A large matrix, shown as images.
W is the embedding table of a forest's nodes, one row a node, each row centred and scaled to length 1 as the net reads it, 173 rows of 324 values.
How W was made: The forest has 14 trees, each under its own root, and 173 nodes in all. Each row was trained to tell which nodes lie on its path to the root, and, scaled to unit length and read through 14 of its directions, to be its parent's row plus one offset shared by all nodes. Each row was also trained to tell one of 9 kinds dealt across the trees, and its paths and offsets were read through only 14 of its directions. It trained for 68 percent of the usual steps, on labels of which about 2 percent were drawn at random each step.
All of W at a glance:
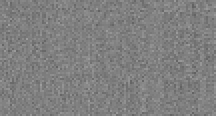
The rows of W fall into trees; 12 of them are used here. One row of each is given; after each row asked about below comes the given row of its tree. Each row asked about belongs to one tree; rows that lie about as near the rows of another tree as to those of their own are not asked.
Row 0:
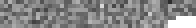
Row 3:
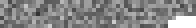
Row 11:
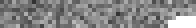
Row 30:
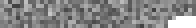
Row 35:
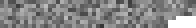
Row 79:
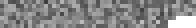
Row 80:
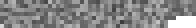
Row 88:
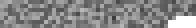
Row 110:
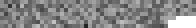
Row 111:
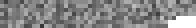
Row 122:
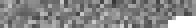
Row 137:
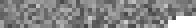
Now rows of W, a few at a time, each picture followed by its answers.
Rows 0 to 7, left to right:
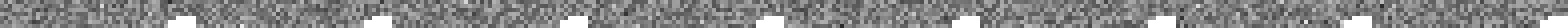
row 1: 80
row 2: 80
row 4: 11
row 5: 122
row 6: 0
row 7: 110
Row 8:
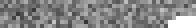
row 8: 11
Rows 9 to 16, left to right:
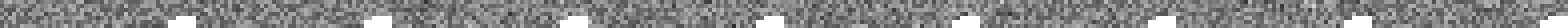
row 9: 88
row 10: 3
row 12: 11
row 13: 30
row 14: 11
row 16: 30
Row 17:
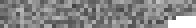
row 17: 111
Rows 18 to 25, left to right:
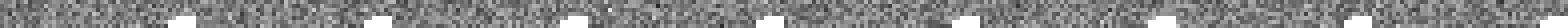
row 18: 79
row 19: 88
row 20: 110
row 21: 35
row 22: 88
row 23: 122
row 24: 79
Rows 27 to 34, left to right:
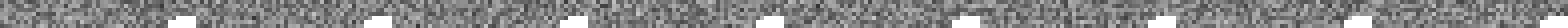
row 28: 35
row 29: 80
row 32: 79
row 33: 79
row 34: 88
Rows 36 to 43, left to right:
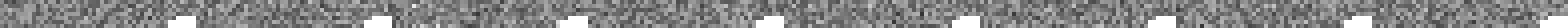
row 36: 111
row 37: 3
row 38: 0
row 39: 80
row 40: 11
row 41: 0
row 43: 111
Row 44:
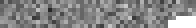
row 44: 11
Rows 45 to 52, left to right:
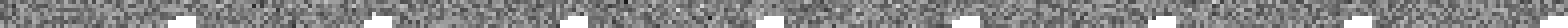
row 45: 111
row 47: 79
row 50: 111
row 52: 79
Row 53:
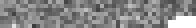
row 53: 122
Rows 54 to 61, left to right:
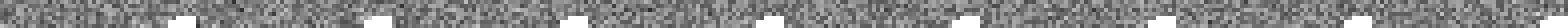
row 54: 137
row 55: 88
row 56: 35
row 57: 137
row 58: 110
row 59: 111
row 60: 88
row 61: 11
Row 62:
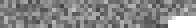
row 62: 88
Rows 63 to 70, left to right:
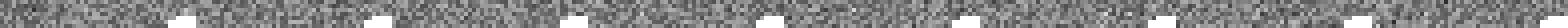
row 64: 79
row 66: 79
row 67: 137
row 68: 110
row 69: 88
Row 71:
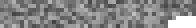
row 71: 11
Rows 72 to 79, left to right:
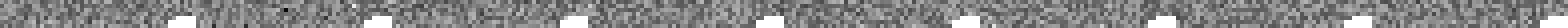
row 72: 79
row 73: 0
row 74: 79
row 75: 35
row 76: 30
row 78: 111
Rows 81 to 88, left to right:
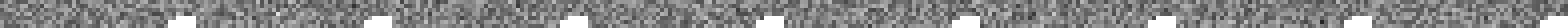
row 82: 122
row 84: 137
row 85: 0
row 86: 0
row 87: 79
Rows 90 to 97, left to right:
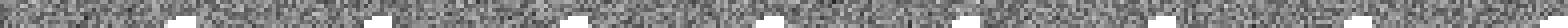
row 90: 0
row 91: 11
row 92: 35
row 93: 137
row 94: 122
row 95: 79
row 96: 110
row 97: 80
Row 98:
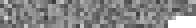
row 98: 88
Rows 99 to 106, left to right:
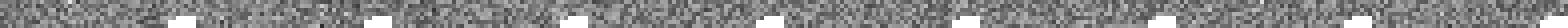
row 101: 30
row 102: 111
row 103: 110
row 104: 79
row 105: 137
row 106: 122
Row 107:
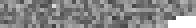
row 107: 80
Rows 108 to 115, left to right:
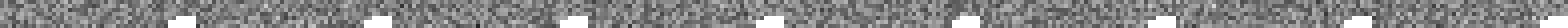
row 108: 35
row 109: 122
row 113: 111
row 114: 0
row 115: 111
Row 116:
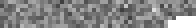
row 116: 0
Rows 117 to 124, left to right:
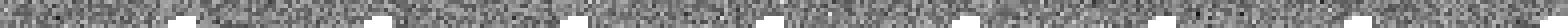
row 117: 30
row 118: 30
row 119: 35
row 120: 0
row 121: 0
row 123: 122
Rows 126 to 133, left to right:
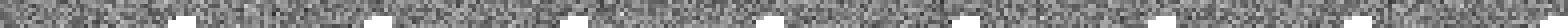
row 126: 137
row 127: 88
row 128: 88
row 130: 88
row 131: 3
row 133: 3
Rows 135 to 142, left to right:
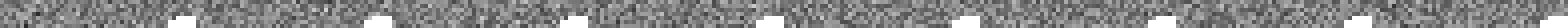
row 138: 110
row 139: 3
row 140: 3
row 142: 11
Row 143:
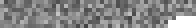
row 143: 110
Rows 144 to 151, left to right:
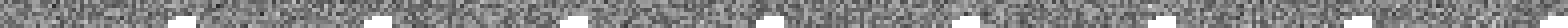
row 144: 3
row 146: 11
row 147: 79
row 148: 35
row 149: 137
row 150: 88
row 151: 122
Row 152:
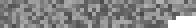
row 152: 110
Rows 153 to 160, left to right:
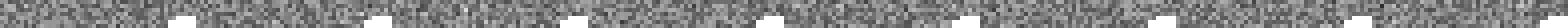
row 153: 79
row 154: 11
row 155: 88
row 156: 88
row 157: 80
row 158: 35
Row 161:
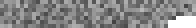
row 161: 30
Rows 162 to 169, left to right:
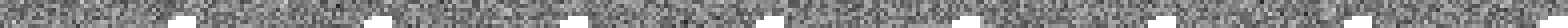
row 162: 122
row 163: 122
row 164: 3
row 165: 137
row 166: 111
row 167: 11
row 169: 0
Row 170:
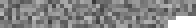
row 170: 110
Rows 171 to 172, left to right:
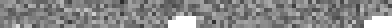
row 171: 122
